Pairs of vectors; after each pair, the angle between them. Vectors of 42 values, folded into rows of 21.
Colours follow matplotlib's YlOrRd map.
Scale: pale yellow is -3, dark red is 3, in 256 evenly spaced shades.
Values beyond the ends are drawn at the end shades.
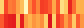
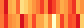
partly aligned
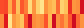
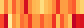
partly aligned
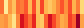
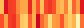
nearly opposite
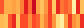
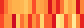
partly aligned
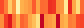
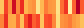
partly opposed
